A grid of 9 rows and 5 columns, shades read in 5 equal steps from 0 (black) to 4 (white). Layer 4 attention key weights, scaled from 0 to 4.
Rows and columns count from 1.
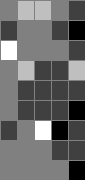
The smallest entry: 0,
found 4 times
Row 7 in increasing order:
0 1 1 2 4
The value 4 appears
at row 3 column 1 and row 7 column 3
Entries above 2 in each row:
2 0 1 2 0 0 1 0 0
